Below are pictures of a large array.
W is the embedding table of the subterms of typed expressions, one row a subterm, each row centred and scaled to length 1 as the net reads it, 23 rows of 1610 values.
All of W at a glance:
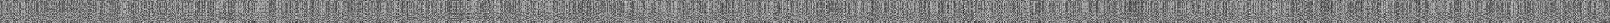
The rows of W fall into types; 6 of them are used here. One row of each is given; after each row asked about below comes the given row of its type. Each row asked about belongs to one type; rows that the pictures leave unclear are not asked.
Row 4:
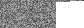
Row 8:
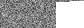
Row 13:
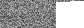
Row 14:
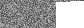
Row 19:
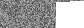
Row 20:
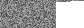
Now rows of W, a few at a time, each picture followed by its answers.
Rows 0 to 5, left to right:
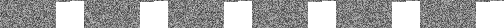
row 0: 20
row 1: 19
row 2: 19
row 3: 4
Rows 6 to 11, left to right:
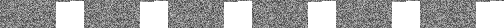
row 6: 13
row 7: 4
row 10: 4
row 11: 4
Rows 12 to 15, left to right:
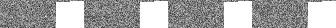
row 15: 19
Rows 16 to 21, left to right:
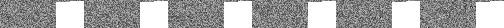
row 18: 13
